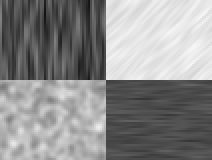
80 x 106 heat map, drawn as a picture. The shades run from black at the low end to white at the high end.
It is made of 2 by 2 panels. Panel 1,1: low, streaked downward. Panel 1,2: very high, slanting up to the right, faint in contrast. Panel 2,1: high, blotchy. Panel 2,2: low, streaked across, faint in contrast.
